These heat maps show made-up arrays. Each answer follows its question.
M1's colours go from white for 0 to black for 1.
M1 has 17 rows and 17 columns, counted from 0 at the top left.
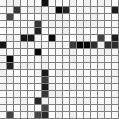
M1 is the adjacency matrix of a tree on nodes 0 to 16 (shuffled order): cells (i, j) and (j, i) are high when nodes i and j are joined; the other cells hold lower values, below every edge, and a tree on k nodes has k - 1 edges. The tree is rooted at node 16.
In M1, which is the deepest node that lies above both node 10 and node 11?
6
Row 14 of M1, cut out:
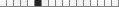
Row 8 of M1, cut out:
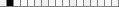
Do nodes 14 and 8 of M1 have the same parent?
no
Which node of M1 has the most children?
6
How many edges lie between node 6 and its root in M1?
1
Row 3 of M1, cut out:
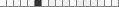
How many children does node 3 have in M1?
0
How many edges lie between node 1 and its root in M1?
1
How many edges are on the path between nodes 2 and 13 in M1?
4
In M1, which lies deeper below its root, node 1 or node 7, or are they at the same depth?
node 7
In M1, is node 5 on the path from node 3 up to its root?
yes
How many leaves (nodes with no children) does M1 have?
13
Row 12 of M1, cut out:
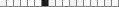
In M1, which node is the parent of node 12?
6
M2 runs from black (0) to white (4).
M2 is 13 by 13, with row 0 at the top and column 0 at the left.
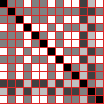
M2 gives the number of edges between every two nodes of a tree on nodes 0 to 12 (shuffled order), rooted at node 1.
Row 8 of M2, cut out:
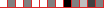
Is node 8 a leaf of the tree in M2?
yes
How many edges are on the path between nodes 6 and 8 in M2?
2
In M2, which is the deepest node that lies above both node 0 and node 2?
10
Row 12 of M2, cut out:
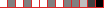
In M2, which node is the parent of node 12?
11
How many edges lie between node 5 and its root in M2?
2
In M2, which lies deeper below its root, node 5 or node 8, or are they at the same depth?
the same depth
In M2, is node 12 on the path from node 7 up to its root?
no
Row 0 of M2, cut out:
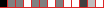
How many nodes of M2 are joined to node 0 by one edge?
1
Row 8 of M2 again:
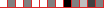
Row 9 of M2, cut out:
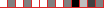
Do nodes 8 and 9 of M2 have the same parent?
yes
